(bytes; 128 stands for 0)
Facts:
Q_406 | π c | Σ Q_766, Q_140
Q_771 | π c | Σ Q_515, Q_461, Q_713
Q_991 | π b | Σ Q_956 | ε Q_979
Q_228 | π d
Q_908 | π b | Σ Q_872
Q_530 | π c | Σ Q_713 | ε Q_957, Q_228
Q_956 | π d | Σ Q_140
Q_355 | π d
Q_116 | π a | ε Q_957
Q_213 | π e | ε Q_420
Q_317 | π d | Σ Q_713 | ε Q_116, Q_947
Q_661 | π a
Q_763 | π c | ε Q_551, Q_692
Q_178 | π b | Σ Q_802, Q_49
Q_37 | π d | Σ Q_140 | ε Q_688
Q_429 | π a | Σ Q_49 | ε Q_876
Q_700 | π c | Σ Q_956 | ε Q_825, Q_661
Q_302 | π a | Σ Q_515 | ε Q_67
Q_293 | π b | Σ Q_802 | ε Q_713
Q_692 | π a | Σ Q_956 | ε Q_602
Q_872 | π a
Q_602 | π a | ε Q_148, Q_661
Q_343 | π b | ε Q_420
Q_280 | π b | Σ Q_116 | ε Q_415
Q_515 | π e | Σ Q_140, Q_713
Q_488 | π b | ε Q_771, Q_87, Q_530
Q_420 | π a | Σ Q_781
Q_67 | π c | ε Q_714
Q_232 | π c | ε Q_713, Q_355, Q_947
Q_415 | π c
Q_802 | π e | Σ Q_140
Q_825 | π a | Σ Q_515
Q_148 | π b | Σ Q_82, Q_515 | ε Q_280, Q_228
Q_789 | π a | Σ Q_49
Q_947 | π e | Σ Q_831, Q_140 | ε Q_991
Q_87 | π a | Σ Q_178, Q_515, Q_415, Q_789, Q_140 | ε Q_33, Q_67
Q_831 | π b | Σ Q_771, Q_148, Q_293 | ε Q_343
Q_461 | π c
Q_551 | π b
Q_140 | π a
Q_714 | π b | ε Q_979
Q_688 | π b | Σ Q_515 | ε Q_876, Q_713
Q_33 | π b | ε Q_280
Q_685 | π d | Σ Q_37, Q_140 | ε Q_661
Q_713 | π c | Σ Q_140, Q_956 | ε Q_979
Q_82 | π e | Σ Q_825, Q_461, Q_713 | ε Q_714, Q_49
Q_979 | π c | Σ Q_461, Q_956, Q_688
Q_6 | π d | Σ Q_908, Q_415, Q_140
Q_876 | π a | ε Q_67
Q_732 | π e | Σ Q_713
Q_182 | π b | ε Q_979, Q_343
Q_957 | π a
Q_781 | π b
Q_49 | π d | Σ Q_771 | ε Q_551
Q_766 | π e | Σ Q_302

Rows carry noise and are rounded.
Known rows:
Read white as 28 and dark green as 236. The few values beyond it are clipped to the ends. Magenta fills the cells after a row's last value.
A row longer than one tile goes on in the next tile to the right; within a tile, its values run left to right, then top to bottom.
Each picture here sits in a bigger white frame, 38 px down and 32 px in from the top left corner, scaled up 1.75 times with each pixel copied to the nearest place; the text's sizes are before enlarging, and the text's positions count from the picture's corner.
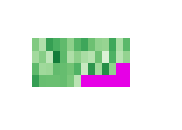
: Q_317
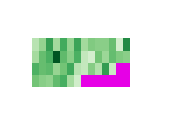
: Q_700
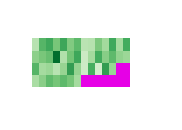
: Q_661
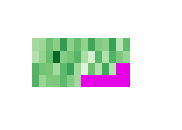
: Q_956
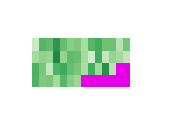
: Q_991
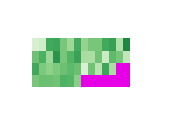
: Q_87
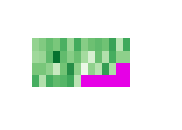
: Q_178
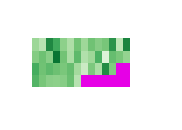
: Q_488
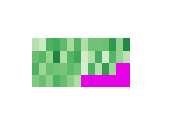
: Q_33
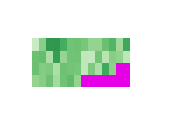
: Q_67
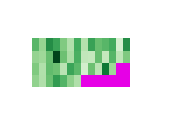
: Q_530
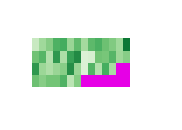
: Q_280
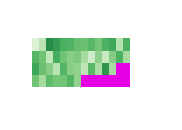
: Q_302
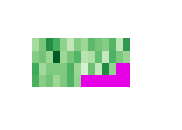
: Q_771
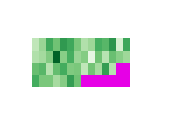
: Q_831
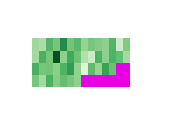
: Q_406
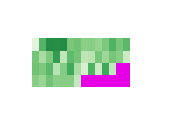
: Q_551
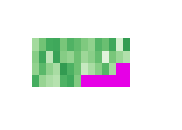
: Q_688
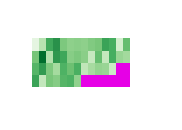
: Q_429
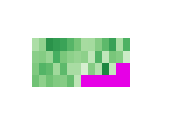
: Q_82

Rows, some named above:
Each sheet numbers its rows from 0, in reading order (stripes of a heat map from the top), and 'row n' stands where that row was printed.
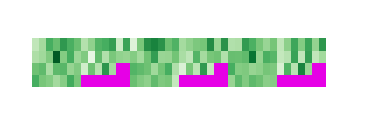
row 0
Q_831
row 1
Q_763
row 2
Q_148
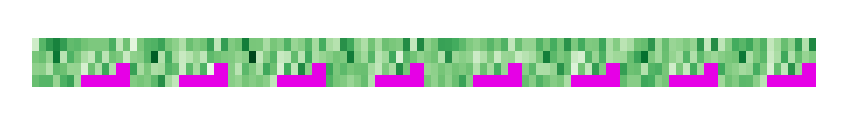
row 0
Q_947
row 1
Q_692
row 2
Q_957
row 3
Q_488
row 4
Q_713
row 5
Q_732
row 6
Q_685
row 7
Q_602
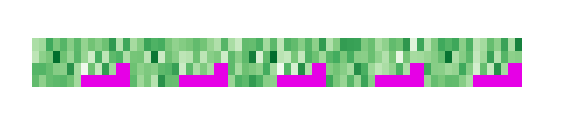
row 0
Q_789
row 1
Q_979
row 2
Q_415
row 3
Q_37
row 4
Q_602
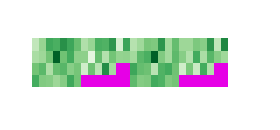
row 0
Q_831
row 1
Q_685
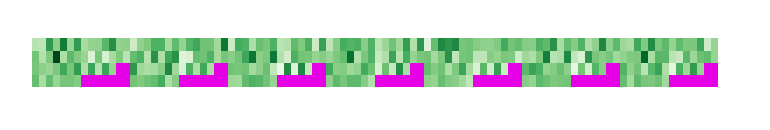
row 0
Q_420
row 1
Q_280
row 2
Q_825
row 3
Q_602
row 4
Q_551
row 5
Q_872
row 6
Q_766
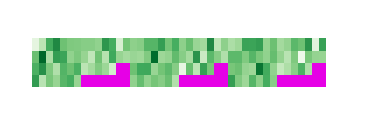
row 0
Q_429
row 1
Q_781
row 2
Q_37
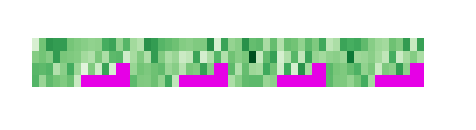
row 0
Q_49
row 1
Q_232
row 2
Q_228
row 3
Q_182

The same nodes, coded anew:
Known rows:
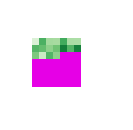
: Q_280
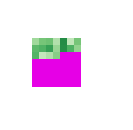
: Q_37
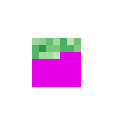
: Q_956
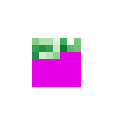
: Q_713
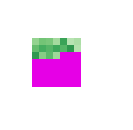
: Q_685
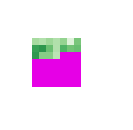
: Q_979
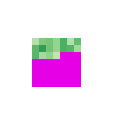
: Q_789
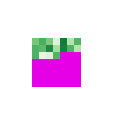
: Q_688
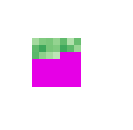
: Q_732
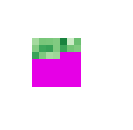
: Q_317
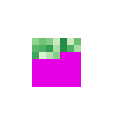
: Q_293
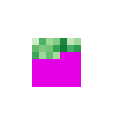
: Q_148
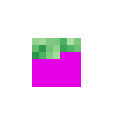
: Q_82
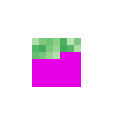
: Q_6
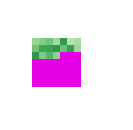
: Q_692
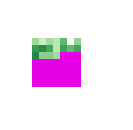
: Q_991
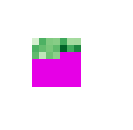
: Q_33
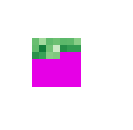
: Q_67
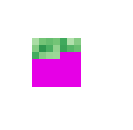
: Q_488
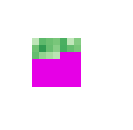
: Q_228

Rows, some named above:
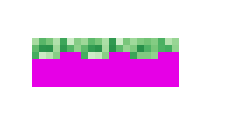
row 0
Q_232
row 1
Q_232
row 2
Q_763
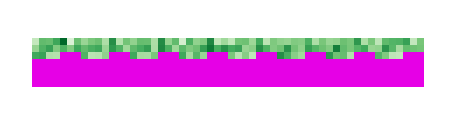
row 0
Q_530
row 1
Q_37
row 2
Q_429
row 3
Q_148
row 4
Q_415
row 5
Q_82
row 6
Q_49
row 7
Q_957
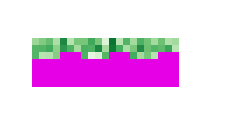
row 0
Q_37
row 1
Q_688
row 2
Q_661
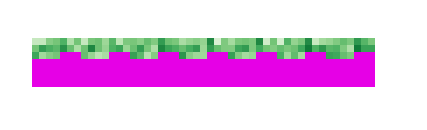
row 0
Q_831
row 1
Q_781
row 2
Q_302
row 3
Q_947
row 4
Q_317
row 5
Q_148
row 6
Q_87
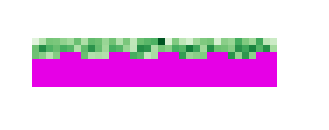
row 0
Q_420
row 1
Q_355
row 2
Q_116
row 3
Q_182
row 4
Q_602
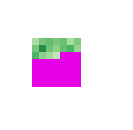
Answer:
Q_551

